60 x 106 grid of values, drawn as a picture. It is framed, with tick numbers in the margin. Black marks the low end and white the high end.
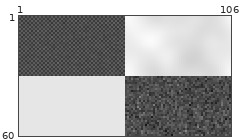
It is made of 2 by 2 panels. Panel 1,1: low, checkered. Panel 1,2: very high, smooth, faint in contrast. Panel 2,1: very high, flat. Panel 2,2: low, fine-grained.
